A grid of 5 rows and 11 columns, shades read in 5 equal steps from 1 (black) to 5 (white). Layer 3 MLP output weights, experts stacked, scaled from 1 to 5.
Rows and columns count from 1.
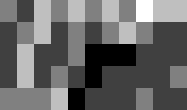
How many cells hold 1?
5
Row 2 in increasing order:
2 2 2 2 2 3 3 3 3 4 4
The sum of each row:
39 30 22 25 27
